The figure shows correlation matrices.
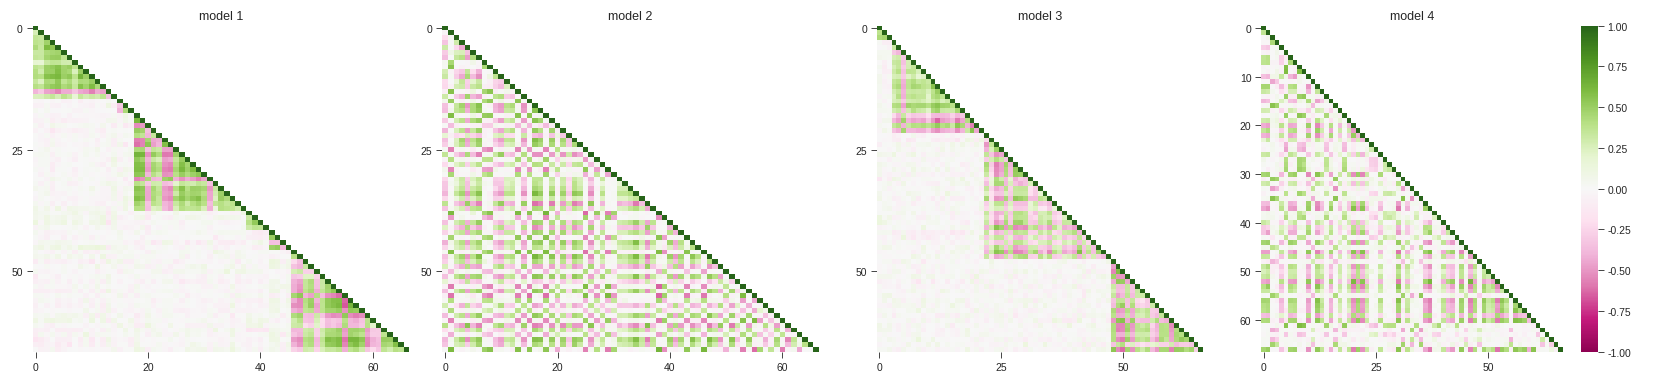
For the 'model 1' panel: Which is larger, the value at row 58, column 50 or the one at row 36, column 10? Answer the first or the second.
the second
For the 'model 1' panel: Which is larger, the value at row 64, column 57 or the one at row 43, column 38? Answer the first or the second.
the first
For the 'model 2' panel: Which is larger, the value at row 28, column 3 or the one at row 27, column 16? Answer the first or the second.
the first
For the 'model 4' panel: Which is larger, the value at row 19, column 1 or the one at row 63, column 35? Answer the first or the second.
the first
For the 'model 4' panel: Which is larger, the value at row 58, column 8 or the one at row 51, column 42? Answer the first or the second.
the first
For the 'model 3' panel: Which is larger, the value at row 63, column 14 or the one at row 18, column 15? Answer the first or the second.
the first
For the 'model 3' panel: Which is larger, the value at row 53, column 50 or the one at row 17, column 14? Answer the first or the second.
the second
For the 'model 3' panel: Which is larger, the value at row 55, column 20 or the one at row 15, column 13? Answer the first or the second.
the second
